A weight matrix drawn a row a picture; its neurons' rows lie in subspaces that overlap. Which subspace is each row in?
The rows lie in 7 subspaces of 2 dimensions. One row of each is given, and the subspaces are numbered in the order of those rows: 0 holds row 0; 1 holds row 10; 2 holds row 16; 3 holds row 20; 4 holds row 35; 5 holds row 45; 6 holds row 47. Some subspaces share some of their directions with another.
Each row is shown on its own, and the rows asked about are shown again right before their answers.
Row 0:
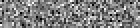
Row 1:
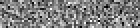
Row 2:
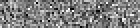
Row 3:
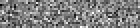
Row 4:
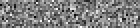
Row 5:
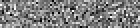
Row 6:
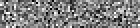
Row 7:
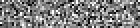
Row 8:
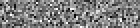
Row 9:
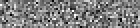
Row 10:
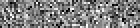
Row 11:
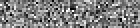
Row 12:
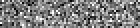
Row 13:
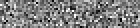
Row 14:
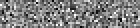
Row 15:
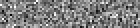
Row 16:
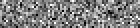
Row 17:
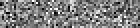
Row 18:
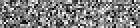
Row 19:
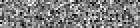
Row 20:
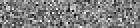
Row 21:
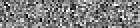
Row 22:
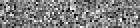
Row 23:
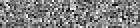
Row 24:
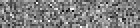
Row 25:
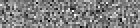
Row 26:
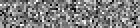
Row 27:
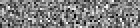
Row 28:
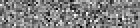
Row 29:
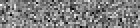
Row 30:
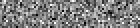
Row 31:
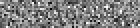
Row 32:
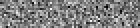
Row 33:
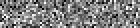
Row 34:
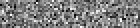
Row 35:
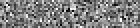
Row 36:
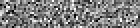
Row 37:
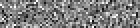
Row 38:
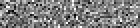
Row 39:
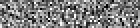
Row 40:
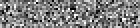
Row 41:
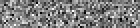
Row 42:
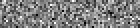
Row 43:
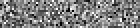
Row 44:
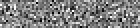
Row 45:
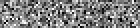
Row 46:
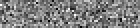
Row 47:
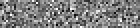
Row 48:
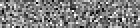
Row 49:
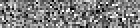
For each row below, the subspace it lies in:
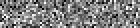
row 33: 3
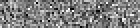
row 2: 1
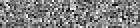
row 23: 4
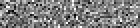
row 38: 1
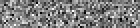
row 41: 5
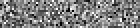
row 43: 3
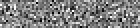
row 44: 0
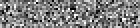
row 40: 5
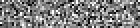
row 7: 0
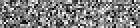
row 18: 5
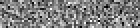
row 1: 6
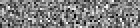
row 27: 6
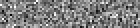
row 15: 3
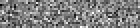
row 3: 4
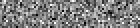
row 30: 2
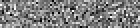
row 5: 0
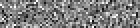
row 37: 3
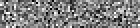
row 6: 6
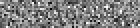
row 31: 6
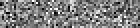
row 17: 6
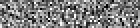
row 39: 6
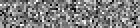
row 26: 5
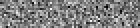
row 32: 6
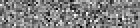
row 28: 0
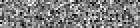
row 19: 0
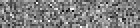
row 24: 1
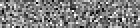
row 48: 2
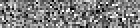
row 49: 1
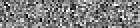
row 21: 4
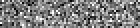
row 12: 0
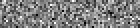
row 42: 2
